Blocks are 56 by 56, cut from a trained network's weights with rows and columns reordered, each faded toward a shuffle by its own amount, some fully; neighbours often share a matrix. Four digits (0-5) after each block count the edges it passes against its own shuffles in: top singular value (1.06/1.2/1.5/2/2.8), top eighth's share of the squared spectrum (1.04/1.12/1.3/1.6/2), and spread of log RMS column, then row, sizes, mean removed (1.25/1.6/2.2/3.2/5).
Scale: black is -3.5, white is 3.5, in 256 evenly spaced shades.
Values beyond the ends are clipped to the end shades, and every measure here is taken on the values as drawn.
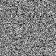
2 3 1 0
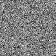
2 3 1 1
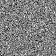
1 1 0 0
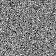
0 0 0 0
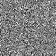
2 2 1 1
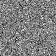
0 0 0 0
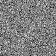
1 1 0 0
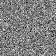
1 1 0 0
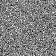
0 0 0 0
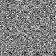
3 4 1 2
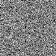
2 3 1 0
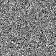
1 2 0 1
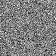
0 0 0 0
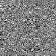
3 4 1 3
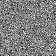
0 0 0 0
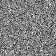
0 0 0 0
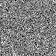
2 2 0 0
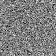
1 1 0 0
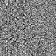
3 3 1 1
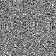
3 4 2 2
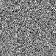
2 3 1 1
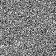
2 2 0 0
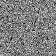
1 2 0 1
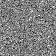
0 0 0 0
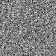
1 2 0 1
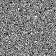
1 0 0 0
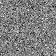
0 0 0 0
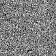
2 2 0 0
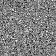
1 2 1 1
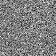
2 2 0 1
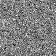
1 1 0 0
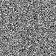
1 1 0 0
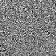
2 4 1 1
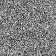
1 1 0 0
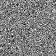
1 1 0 1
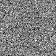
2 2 0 1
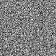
2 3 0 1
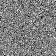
1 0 0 0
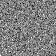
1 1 0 0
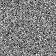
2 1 0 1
